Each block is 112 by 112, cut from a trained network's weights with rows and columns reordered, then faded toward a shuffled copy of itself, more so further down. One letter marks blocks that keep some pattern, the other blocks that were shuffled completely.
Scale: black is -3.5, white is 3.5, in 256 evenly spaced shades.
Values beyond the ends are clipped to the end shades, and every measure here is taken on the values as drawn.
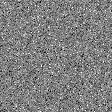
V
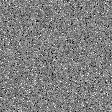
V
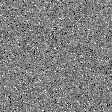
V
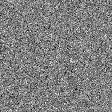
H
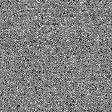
H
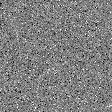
V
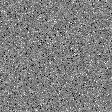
V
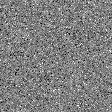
V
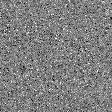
V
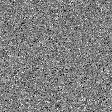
H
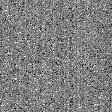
H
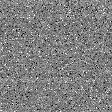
H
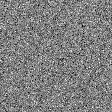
V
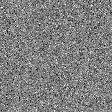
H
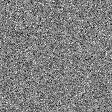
V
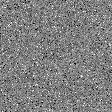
V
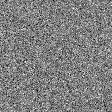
H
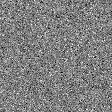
V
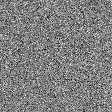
V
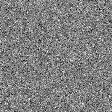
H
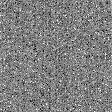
H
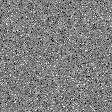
V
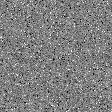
V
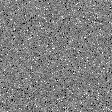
V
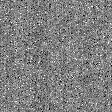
H
